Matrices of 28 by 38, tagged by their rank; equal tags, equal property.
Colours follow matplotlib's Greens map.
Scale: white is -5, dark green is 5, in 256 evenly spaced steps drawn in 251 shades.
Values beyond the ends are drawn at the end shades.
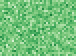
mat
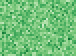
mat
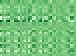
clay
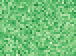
mat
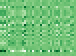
clay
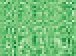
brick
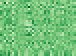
brick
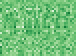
brick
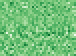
brick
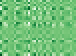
clay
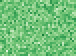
mat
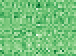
brick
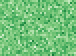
mat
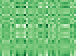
clay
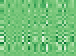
clay
